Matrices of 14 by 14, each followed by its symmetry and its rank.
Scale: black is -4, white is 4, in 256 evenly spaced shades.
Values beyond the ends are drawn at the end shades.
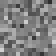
antisymmetric, full rank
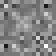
symmetric, rank three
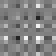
symmetric, rank one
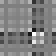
symmetric, rank one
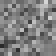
antisymmetric, full rank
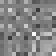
symmetric, rank three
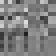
neither, rank two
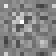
symmetric, rank three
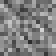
antisymmetric, full rank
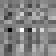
neither, rank two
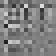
antisymmetric, rank two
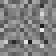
antisymmetric, rank two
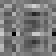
neither, rank two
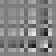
symmetric, rank one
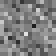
antisymmetric, full rank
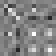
symmetric, rank three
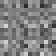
antisymmetric, rank two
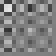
symmetric, rank one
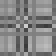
symmetric, rank one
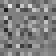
antisymmetric, rank two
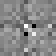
symmetric, rank three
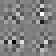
antisymmetric, rank two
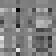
neither, rank two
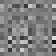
neither, rank two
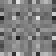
antisymmetric, rank two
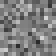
antisymmetric, full rank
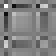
symmetric, rank one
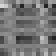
neither, rank two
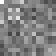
symmetric, rank three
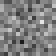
antisymmetric, full rank
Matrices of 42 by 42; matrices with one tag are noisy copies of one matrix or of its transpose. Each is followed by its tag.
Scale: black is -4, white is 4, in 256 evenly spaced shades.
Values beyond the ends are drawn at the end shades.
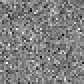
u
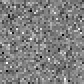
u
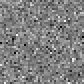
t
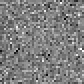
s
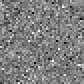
u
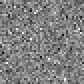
u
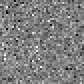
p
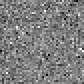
s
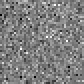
p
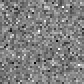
u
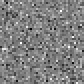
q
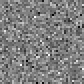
t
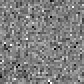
s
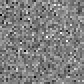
p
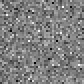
u
